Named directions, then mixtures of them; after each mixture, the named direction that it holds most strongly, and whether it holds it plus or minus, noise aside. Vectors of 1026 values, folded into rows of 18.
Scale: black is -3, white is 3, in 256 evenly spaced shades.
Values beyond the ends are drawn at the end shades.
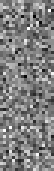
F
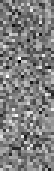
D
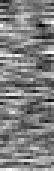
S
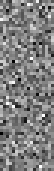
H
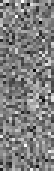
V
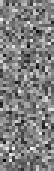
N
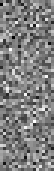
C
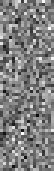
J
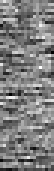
S, minus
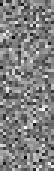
C, plus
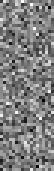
V, plus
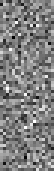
C, plus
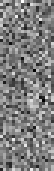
V, plus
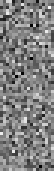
H, minus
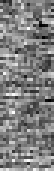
S, plus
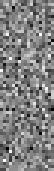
N, minus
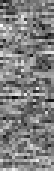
S, plus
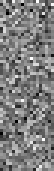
H, plus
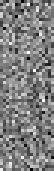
V, minus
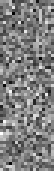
H, minus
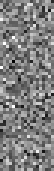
H, plus
